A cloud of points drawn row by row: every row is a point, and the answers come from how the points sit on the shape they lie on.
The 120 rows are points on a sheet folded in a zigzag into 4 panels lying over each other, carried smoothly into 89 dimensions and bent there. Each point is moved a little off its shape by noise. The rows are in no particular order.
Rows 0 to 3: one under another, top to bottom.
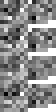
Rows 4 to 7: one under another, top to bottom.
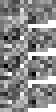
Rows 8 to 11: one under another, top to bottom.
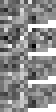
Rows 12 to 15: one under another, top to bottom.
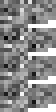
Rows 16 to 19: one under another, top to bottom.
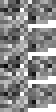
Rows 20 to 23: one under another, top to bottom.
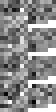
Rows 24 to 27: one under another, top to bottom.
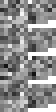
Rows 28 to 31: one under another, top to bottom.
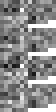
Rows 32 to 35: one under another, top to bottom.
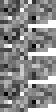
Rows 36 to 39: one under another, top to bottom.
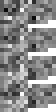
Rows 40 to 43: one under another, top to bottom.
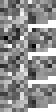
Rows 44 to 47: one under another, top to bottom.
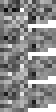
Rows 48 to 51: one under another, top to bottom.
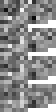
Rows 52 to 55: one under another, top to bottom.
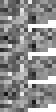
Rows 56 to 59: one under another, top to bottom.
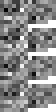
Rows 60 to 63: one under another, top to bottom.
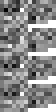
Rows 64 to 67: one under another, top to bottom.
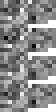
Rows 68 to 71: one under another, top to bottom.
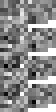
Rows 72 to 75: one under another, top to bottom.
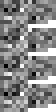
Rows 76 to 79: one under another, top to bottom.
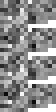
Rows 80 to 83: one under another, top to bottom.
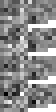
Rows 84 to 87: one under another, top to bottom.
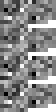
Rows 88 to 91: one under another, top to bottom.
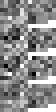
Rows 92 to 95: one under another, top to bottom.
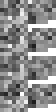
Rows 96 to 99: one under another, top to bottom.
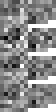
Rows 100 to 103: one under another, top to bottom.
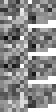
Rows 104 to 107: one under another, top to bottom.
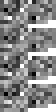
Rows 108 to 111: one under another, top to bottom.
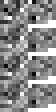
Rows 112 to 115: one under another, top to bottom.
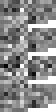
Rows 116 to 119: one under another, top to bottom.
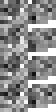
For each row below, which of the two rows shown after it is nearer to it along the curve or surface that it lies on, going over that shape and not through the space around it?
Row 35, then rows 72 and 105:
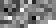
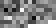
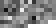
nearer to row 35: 105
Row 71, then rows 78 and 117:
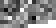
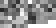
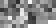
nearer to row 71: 117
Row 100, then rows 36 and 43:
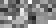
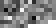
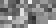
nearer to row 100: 43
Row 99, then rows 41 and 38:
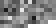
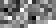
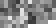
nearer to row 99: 38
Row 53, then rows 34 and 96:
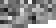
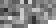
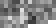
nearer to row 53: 34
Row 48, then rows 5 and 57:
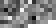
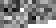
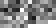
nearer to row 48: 57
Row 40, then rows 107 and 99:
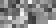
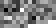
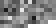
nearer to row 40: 99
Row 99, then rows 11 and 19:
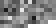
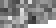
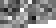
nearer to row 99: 11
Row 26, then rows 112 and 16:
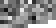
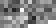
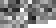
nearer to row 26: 16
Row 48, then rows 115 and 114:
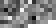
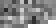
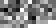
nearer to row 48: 114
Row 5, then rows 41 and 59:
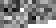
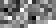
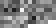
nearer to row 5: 59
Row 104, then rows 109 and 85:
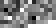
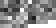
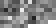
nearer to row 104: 109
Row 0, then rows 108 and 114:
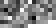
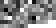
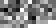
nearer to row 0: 108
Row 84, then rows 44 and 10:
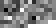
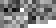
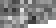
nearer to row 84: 44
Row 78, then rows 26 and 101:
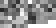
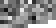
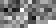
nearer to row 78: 26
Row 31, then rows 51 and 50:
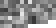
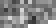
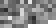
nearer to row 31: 50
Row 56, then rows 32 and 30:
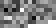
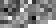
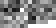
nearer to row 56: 30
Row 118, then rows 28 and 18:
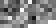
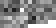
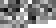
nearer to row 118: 18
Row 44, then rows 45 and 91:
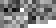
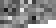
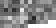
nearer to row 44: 91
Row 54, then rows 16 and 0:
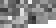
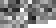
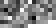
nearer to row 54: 16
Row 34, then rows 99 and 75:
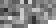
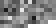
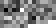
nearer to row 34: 99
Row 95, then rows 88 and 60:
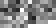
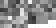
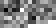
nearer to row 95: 88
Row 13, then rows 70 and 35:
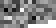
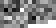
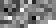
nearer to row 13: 70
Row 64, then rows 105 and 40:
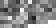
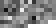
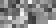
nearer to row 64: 40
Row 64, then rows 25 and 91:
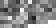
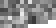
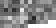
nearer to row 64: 25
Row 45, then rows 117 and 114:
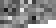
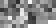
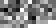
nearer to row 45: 117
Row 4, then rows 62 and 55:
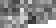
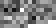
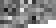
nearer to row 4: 62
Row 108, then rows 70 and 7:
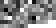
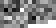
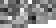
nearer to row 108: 7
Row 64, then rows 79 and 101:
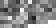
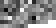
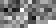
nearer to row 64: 79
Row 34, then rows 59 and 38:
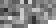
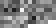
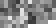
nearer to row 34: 38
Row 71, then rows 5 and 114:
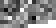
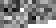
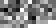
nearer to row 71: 114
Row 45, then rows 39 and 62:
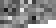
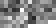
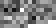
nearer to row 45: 39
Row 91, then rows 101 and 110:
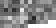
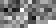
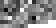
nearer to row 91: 101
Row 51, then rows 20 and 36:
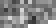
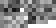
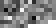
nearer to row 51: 20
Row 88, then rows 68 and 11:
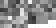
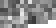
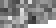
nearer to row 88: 68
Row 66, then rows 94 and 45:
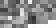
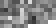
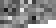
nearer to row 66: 94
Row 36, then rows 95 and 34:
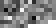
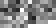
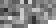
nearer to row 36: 34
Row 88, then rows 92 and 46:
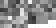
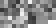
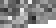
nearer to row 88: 92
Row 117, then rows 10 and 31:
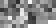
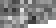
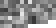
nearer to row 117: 31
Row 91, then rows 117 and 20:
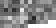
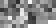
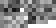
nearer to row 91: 20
